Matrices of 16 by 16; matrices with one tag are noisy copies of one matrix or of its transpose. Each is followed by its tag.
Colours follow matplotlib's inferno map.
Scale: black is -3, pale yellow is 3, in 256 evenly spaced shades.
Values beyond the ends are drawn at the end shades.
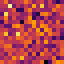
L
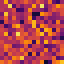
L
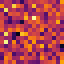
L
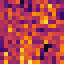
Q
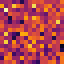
L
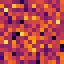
L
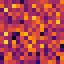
L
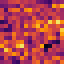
Q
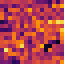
Q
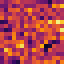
Q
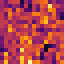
Q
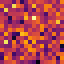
L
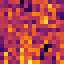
Q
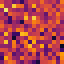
L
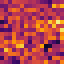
Q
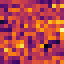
Q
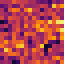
Q
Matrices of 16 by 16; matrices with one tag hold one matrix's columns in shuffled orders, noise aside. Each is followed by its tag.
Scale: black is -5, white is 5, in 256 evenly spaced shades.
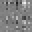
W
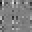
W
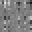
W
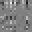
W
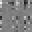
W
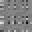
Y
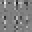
W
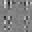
W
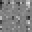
W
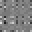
Y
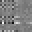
Y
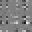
Y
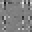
W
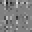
W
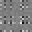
Y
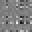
Y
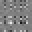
Y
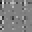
W
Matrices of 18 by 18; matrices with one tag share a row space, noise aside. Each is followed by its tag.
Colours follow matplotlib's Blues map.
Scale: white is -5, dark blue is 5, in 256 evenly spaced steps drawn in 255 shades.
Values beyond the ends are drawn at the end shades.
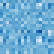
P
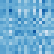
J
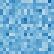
P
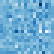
J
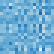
J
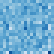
P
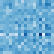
J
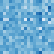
P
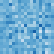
J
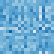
J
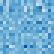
P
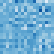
J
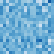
P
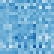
J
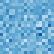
P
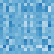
P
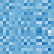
P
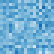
J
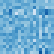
J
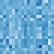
P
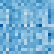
P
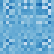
P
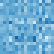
J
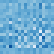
J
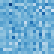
J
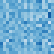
P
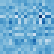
J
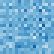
J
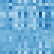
J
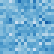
J
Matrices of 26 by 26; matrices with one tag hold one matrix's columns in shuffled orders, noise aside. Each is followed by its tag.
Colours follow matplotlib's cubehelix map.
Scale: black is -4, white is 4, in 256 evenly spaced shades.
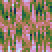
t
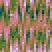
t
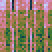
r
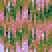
t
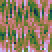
t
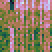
r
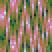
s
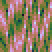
s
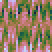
t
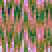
t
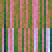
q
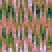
t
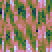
t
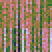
q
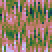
t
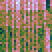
r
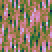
s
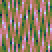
s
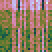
r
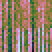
q
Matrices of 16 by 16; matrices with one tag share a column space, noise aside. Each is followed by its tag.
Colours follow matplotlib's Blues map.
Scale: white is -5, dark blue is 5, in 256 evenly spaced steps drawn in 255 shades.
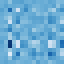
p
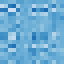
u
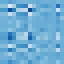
u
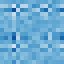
u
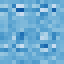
u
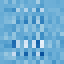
p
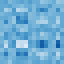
p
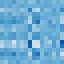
p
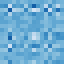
u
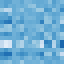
p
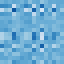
u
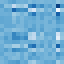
u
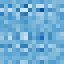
u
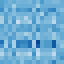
p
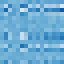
u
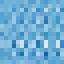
p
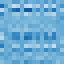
u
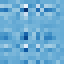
u
